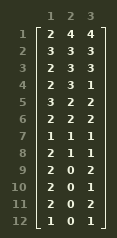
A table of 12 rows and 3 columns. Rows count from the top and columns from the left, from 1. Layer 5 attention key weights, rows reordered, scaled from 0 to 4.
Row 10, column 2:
0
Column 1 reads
2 3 2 2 3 2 1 2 2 2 2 1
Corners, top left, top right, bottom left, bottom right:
2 4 1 1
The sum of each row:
10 9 8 6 7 6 3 4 4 3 4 2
